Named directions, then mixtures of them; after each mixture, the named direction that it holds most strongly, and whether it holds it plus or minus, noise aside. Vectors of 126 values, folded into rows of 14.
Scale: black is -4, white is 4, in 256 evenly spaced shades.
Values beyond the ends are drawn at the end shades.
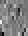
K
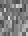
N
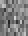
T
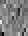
K, plus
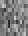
T, plus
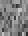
N, minus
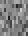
N, minus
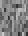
N, minus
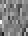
K, plus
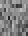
N, minus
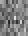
T, plus
